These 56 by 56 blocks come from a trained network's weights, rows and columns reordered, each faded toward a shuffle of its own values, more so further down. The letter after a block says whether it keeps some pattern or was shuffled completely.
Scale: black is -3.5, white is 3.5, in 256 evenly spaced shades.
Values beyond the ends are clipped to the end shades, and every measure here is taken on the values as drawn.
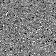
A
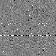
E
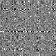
E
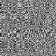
E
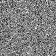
A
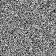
A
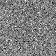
A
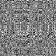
E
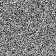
A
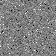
A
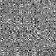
E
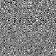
E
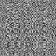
E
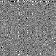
E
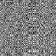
E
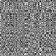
E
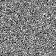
A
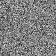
A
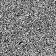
A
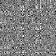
E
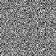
E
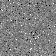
A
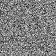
A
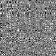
E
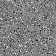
A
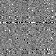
E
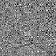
E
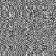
E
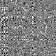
E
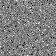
A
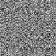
E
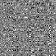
E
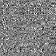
E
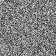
A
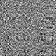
E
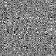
E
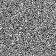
A
